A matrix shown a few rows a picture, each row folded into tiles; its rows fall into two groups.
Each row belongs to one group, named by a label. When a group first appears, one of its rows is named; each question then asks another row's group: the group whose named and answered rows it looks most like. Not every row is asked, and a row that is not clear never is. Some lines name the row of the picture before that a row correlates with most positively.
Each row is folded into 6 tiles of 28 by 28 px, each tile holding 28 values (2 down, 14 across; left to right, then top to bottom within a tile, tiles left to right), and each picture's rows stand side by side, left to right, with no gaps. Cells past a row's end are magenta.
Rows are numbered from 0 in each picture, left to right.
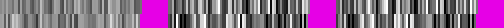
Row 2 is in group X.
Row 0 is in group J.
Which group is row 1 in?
X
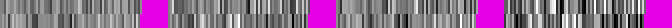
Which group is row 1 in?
X
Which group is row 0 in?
J
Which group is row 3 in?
X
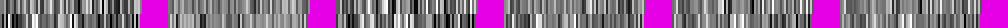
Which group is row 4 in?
X
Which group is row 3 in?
X
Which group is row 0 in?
X
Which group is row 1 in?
J
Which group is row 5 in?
X
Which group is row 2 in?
X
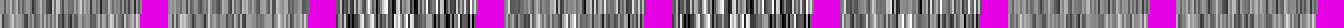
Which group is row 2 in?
X
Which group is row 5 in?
X
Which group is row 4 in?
X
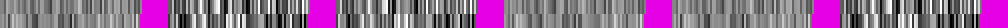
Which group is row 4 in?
J
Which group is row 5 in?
X
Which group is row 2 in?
X
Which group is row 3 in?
J
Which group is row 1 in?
X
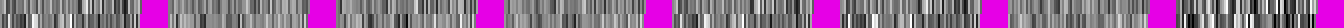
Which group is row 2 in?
J
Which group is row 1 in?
J
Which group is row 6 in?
J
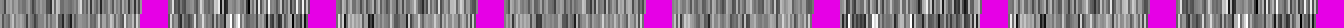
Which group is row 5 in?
X
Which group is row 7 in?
X
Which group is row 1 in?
X
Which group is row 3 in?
J
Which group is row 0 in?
J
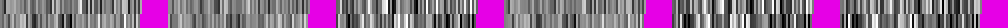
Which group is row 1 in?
J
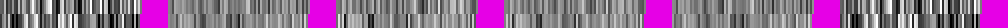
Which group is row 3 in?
J
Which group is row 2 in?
J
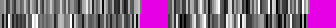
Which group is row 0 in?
X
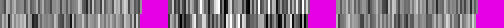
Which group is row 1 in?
X
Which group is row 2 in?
J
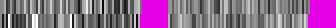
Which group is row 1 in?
J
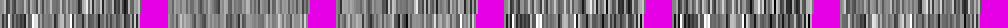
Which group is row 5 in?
X
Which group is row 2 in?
J
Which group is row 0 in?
X
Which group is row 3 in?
X
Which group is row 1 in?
J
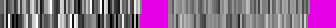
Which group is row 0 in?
X
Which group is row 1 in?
J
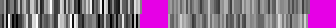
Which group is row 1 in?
J
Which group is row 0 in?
X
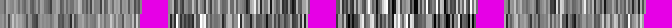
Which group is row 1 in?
X
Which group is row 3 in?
J
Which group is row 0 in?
J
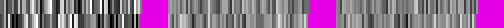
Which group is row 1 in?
J
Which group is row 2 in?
J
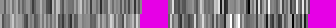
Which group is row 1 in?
X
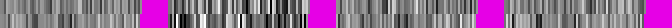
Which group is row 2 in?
J
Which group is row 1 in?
X
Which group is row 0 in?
J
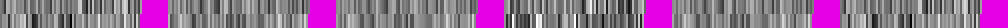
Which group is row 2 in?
J
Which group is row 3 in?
X
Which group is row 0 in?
J
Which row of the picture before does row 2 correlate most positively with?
0
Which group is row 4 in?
J
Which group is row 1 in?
J
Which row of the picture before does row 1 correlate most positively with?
2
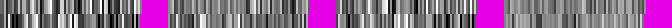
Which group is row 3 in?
J
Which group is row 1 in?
X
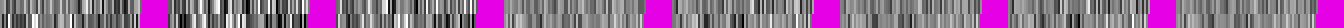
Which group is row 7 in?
J
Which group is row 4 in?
J
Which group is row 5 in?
J
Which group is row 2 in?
X
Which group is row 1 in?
X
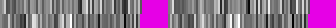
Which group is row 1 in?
X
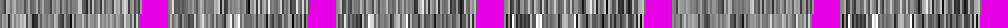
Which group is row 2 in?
X
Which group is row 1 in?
X
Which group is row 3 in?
X
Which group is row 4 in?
J
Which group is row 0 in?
J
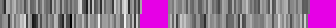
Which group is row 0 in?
J
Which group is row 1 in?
J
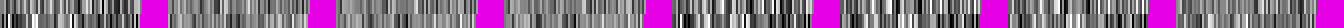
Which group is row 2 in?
J
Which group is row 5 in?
X
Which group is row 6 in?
X
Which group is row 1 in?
J
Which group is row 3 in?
J
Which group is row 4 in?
X
